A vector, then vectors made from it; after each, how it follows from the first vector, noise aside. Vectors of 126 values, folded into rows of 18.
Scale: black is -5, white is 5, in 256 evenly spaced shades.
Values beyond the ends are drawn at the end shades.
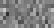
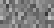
reversed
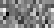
scaled up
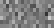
reversed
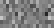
reversed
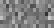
reversed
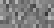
reversed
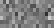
reversed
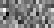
scaled up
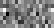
scaled up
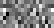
scaled up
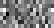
scaled up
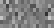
reversed
